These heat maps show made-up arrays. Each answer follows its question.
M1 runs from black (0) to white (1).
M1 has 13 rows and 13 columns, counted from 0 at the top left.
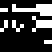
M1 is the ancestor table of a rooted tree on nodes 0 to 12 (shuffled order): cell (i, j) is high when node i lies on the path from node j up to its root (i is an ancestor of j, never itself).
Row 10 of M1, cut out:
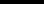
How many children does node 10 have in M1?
2
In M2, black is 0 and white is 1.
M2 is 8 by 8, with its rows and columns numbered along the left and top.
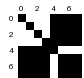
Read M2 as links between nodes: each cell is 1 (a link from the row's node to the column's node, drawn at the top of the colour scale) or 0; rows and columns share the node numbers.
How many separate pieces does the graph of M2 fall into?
2
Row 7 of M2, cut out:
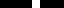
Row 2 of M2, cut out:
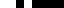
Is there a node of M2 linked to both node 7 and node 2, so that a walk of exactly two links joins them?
no
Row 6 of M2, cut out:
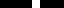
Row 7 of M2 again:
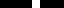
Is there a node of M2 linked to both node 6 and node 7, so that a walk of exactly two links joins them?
yes
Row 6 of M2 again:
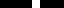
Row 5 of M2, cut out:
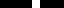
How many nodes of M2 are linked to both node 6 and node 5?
1
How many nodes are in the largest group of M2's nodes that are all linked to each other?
4
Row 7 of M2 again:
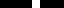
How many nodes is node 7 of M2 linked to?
1
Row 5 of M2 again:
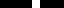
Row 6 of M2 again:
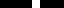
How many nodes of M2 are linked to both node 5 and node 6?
1
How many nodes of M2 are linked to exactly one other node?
3
